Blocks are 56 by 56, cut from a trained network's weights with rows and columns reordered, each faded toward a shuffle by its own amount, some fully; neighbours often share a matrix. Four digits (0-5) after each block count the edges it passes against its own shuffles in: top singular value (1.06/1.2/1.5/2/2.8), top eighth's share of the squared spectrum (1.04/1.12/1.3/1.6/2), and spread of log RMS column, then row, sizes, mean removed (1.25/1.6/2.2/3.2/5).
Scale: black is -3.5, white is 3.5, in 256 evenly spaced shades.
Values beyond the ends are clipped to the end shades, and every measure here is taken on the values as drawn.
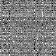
3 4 3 0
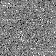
1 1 0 0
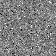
0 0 0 0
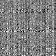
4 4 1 3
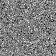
0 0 0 0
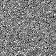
0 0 0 0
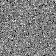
0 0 0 0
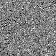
0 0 0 0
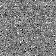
1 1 1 0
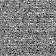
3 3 2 0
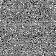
1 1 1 0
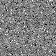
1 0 0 0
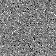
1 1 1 0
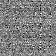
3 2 2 0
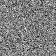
1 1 0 0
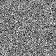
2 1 0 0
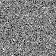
0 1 0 0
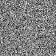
2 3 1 1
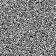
1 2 0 0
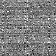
3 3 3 1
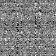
3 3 2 0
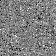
0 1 0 0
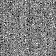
2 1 0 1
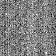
3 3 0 2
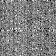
3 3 0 2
